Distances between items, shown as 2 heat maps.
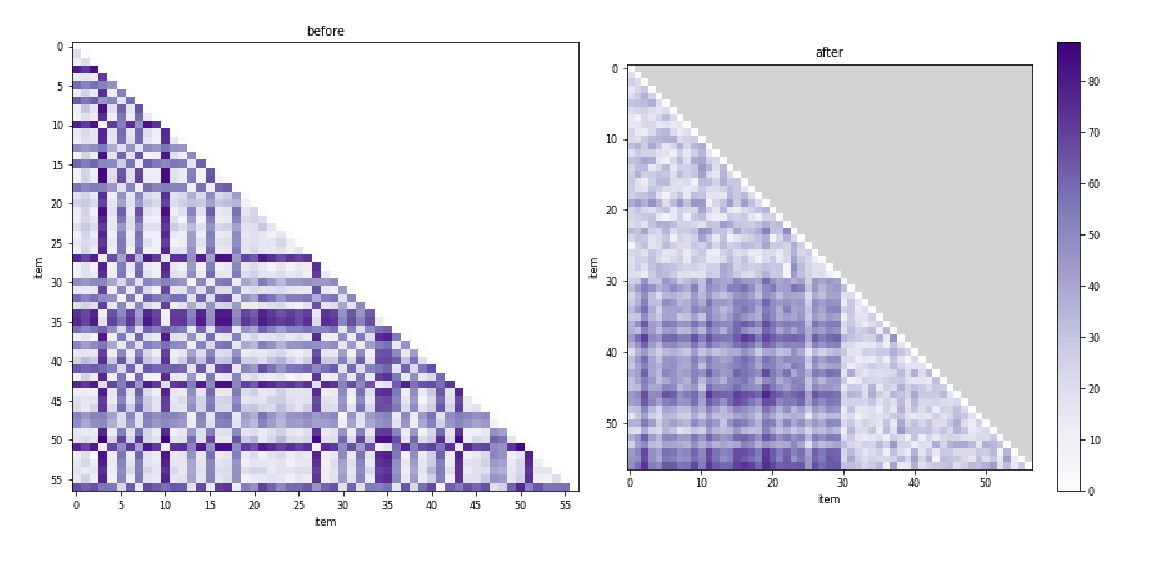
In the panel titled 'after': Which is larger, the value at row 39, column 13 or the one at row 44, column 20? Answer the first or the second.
the second
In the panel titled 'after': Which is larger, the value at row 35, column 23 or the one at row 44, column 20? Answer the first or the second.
the second
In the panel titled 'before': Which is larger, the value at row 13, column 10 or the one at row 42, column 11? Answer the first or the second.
the first
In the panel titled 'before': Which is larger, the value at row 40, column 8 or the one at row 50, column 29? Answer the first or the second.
the first
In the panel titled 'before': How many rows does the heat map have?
57
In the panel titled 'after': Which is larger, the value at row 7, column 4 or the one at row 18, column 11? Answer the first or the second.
the first
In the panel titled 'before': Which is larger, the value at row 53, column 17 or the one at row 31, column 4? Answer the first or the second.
the first
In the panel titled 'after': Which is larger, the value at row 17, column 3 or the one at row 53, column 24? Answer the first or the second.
the second
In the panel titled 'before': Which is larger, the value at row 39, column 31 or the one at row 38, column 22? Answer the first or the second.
the second
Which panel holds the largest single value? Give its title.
before
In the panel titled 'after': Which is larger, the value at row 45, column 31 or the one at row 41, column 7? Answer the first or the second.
the second
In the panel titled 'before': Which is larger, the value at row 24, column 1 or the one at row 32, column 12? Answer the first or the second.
the second
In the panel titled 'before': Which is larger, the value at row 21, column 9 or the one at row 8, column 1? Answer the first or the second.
the second
